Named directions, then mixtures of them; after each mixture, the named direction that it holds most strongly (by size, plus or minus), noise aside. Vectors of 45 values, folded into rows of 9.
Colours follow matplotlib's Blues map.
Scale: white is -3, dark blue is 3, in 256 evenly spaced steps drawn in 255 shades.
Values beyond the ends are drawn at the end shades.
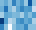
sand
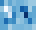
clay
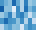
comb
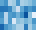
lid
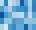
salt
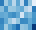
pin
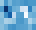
clay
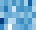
sand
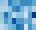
lid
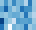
sand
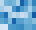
lid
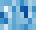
clay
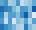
lid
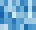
salt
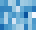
lid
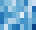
pin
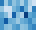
clay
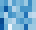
sand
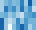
sand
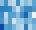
lid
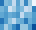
pin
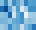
clay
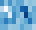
clay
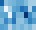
clay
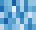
comb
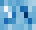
clay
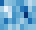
clay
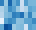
salt
